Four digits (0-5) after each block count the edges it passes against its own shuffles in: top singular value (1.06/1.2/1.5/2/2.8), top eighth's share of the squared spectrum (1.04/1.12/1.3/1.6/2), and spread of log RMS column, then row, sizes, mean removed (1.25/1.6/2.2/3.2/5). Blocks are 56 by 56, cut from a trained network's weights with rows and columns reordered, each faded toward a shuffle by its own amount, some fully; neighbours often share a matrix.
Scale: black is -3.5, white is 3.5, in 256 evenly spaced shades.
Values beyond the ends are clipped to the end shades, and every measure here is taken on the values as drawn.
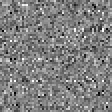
2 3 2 2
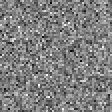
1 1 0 0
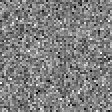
0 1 0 0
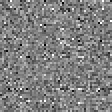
2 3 2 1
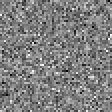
0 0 0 0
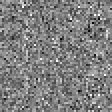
2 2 1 0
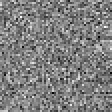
3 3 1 1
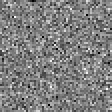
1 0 0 0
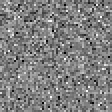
0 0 0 0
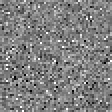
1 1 0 0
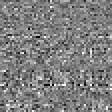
3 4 1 3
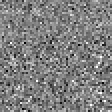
2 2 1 2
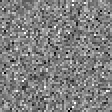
0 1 0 0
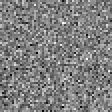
0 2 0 0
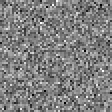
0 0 0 0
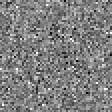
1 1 0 1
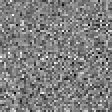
3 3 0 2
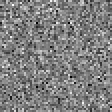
0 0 0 0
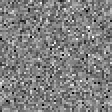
0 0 0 0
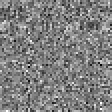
3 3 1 1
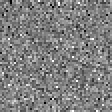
0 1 0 0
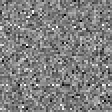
2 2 0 1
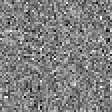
3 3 1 1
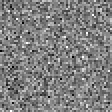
0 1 0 0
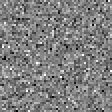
2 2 0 0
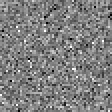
0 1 0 0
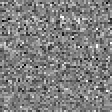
2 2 0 2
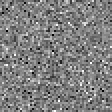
1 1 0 0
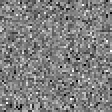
1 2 0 1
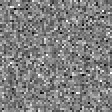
1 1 0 0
